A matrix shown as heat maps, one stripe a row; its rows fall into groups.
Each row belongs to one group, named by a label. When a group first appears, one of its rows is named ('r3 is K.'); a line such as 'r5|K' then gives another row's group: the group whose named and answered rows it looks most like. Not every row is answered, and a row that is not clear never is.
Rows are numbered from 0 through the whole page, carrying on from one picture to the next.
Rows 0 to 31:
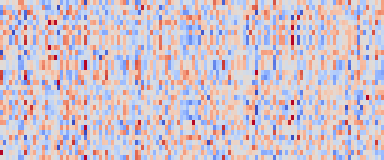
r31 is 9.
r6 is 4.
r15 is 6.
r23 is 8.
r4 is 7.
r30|6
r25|9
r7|8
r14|6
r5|8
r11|7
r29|7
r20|8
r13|9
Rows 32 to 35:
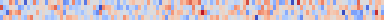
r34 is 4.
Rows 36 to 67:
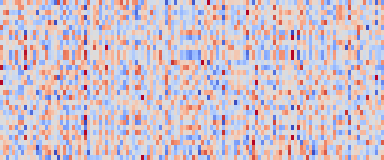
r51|7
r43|8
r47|8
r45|6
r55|7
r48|7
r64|7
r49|6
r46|8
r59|9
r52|6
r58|6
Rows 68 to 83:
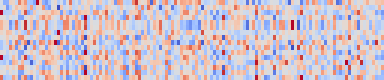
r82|9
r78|9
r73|8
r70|6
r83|6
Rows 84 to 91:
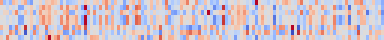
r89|8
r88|9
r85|9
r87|9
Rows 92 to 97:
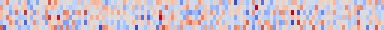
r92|7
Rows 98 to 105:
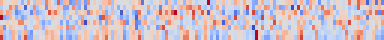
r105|6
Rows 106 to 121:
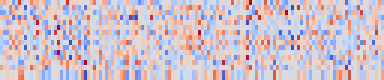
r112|4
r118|9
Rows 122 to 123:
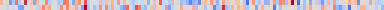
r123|9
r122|8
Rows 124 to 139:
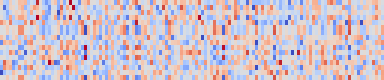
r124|4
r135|9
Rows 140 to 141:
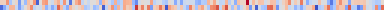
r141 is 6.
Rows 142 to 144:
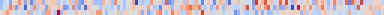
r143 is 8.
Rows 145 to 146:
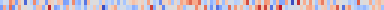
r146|4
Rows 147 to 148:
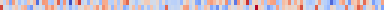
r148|6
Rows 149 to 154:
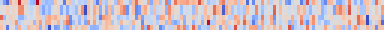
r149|4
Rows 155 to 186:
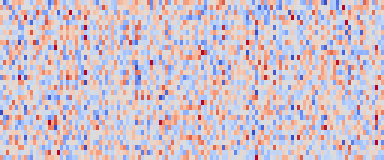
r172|7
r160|9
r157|4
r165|4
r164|4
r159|6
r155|4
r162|9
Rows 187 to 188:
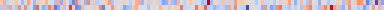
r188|4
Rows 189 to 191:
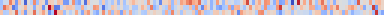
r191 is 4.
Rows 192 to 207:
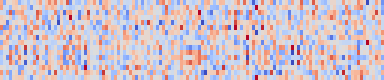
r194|4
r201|8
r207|6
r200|7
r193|6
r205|9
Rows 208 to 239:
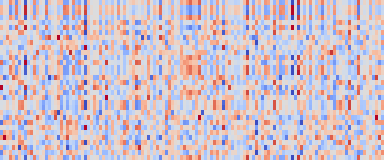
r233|9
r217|9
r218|4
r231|4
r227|6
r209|8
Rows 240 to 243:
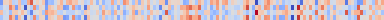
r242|6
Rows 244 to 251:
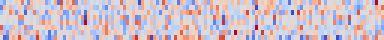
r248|9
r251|4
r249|6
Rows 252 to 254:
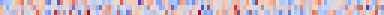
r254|4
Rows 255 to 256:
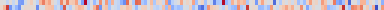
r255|9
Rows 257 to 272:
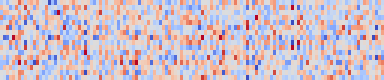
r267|9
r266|8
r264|4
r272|4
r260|6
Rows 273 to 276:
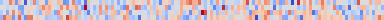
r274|9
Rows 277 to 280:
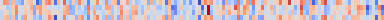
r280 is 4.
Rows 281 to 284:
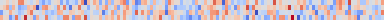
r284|8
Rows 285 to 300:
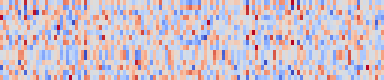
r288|6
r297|6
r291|7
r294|6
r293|8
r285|8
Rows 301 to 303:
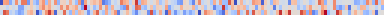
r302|9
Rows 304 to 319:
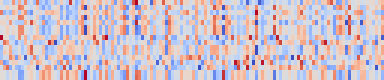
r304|4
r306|6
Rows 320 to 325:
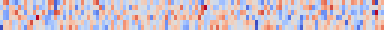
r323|4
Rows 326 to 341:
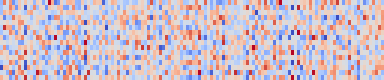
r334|9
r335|7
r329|4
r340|4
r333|4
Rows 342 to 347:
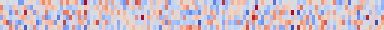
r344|8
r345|7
